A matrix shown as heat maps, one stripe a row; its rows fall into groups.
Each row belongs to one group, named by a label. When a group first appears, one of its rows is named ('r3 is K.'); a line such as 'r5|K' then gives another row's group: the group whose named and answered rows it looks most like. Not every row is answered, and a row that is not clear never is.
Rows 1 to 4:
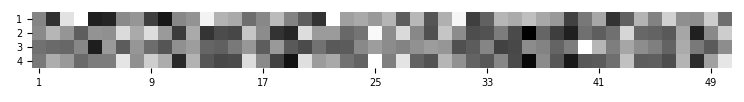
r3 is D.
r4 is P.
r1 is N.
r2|P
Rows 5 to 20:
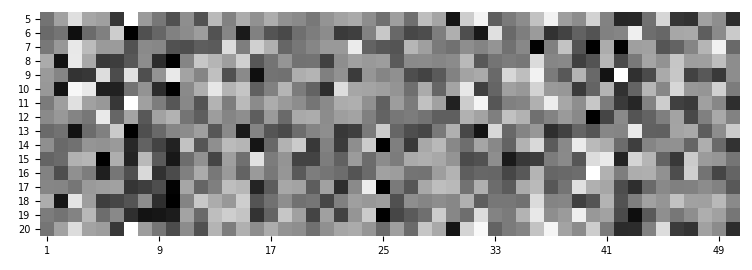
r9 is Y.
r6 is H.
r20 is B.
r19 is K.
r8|N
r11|B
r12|Y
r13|H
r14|K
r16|D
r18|N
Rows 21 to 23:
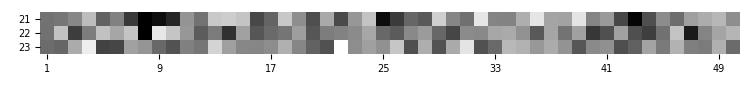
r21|K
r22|Y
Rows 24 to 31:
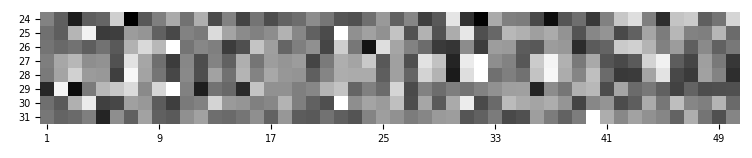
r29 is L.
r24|H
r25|N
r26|P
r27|B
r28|B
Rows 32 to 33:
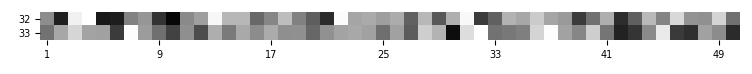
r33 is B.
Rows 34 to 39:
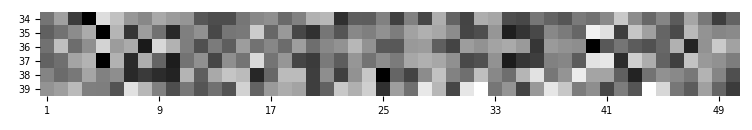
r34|L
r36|Y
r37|D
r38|K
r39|B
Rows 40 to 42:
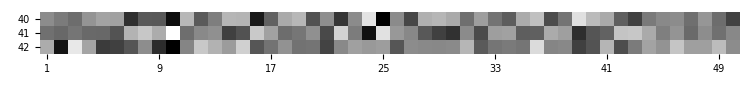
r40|K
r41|P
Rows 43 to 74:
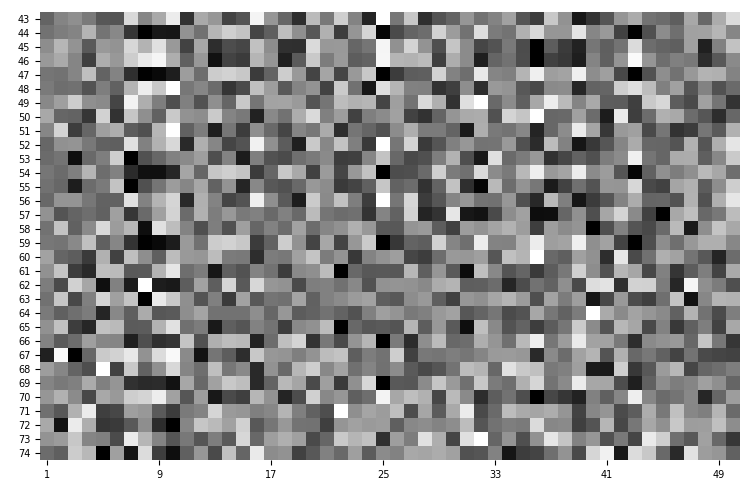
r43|P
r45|P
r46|P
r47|K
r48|P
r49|B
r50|Y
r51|L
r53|H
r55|H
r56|P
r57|H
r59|K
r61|L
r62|D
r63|Y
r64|D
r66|K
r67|L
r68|Y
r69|K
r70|P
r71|N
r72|N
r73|B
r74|D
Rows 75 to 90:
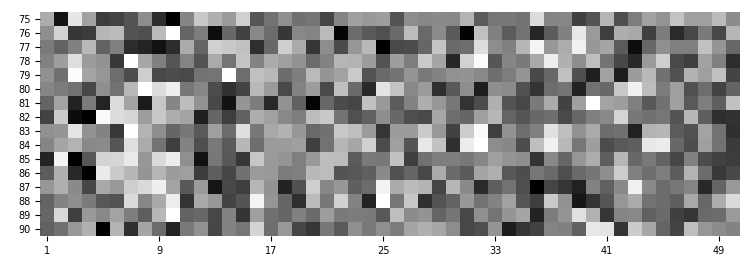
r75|N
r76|L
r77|K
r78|B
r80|P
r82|L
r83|B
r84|B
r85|L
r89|L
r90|D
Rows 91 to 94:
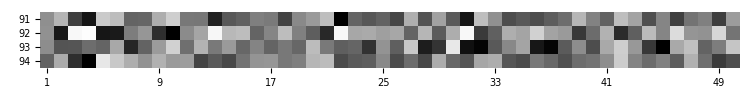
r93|H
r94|L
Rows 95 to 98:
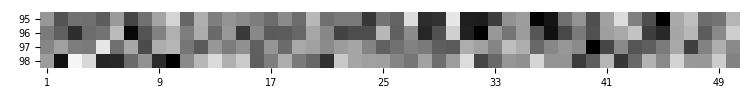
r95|H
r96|H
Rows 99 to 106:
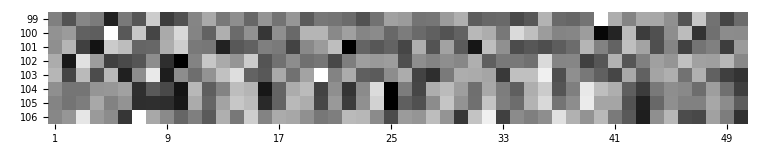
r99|D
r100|Y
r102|N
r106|B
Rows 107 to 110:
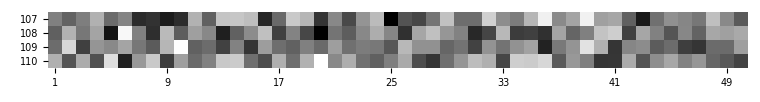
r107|K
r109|L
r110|Y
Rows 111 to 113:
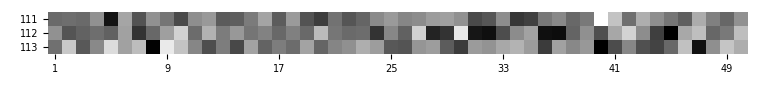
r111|D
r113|Y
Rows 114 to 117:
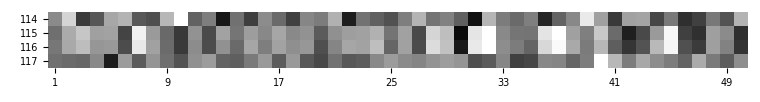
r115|B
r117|D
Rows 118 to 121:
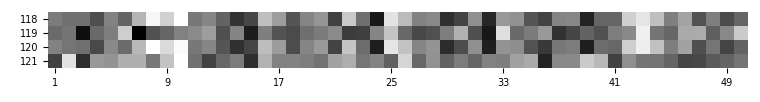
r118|P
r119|H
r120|P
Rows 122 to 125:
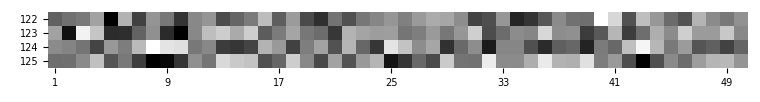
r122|D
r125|K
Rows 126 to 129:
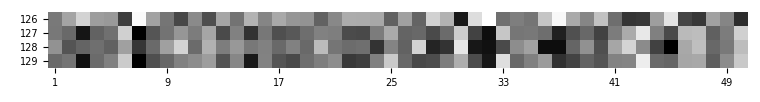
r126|B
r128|H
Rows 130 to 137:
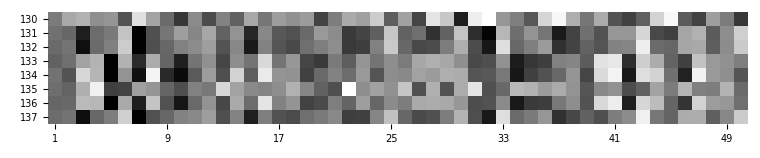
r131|H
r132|H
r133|D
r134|D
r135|N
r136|D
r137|H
